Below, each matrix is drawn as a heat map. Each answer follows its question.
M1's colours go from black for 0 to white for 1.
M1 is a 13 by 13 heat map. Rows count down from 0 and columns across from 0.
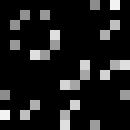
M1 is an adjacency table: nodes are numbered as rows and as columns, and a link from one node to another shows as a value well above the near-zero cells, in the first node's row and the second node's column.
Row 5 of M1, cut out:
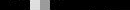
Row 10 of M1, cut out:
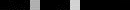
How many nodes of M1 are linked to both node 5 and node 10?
1
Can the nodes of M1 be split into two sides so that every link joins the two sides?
no
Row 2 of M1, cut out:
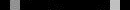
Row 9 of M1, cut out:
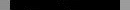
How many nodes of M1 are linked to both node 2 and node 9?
0
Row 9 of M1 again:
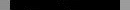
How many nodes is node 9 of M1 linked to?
2
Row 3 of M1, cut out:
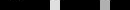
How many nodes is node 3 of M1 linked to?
2
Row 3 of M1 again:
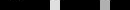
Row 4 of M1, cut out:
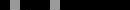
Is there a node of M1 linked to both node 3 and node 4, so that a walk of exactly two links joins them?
yes
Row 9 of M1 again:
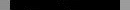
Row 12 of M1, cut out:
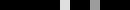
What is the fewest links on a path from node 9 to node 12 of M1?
1
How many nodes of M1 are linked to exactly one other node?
0
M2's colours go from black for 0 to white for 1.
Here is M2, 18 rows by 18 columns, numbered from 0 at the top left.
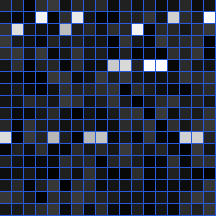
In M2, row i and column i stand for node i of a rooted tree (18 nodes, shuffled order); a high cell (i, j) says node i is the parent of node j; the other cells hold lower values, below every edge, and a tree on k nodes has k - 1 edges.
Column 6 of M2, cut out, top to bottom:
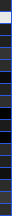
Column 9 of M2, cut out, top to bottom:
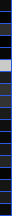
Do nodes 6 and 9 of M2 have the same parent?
no
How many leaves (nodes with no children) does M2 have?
14
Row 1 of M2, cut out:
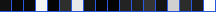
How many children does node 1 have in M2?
4
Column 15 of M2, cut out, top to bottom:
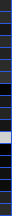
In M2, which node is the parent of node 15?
11
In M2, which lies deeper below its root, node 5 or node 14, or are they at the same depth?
node 14
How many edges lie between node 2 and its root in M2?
0
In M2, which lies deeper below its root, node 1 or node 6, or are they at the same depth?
node 6
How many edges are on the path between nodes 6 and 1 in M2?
1
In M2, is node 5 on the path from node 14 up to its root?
no
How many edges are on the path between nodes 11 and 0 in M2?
1
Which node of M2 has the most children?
11
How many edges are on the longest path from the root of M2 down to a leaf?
2
